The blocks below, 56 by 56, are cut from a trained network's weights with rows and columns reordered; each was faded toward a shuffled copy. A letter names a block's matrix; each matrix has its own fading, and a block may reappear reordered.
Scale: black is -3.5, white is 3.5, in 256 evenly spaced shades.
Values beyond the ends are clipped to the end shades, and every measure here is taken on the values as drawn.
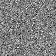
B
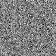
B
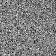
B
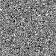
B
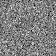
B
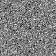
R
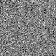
R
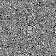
R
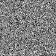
B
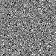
R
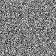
B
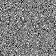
R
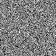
B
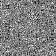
R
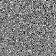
R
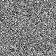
B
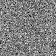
B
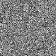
R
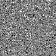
R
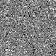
R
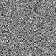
R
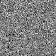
B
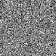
R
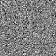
R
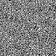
R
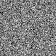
B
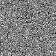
R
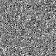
R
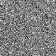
R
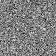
B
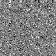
R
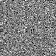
R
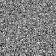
R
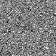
R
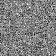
B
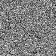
B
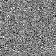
R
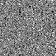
R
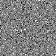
R
